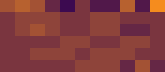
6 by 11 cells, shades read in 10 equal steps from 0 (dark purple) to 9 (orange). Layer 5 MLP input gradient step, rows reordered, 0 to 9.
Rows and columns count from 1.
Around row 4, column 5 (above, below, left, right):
3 4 3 4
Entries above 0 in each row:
10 11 11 11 11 11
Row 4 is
3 3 3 3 4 4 3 3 4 4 3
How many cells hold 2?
5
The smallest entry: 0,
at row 1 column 5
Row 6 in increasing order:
2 2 3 3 3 3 3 4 4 4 5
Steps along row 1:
up down down down up down same up down up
